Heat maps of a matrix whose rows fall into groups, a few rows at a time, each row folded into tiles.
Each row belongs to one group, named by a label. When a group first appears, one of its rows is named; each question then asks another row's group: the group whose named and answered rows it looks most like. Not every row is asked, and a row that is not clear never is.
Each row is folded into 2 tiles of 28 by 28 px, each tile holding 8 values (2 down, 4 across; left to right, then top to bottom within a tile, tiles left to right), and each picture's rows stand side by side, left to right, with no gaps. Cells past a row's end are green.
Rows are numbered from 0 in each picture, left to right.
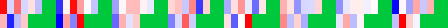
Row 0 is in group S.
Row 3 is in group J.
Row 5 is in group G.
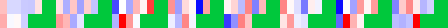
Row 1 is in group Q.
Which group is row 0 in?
G
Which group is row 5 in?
Q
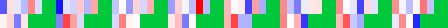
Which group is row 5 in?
G
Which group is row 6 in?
Q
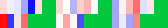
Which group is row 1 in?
G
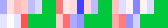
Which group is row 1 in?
Q
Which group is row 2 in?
Q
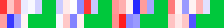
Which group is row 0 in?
S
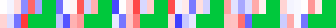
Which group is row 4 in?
G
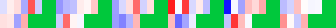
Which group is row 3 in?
S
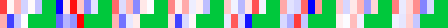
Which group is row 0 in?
S
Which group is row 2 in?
S
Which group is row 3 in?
S
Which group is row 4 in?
G
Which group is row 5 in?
J
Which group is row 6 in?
J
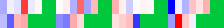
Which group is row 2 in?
G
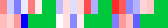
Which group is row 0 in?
G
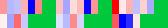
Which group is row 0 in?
J
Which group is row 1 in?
J
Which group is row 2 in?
S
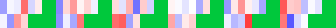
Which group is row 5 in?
S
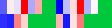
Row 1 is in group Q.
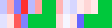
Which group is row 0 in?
J
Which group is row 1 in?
G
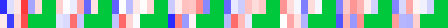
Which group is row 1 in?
J
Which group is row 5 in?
Q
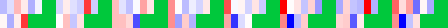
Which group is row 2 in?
G
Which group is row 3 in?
G
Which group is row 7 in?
S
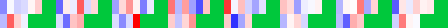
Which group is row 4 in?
S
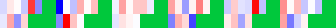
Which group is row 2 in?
G
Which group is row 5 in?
S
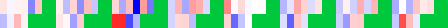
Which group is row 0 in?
J
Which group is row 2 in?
Q
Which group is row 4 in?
S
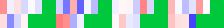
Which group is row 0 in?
S
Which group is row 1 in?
Q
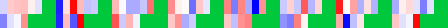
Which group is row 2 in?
G
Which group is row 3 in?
Q
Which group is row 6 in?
S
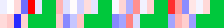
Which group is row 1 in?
S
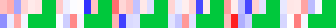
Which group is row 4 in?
Q
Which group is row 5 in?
J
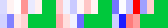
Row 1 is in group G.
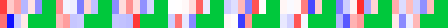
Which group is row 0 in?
S
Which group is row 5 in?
J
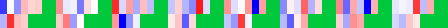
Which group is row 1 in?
Q
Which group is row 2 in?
S
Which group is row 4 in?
J
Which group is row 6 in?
J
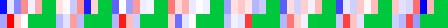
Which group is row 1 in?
J
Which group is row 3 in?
S
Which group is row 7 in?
J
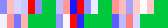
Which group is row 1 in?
J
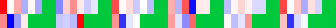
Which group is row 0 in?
S
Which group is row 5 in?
S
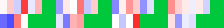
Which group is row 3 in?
S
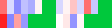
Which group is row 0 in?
G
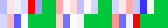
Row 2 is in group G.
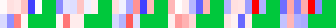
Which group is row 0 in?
J
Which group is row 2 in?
J
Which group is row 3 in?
J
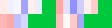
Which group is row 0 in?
Q
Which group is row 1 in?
G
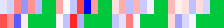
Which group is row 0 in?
Q
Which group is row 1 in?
J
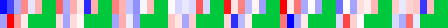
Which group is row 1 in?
J
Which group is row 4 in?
S
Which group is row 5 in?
S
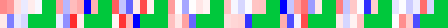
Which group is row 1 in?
J
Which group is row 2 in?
G
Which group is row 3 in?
G
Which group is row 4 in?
G
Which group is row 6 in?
J
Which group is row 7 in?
G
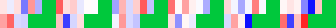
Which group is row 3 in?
S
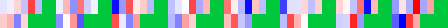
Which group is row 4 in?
Q
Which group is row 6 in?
J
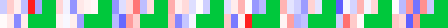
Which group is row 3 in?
S
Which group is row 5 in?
Q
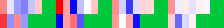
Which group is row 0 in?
G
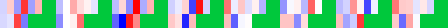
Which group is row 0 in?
J
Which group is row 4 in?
S
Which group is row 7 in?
S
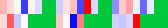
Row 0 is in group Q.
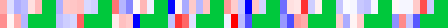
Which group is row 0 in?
G
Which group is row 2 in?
G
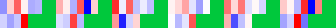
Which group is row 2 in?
S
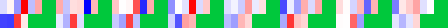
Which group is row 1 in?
J
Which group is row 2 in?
J
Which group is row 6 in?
J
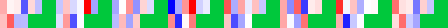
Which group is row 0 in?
Q
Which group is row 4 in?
S
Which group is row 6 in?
S
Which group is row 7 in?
Q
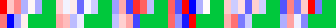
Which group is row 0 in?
S
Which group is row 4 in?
Q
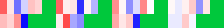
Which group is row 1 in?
Q
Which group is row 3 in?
J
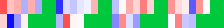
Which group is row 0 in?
S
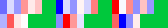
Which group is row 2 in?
S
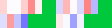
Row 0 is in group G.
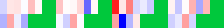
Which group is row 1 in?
J
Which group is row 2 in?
S
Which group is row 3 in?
J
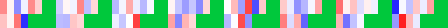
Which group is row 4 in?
J
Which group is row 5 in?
G
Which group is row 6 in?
S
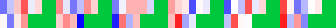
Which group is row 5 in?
G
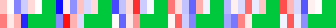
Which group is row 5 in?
Q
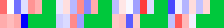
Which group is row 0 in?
G
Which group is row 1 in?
J
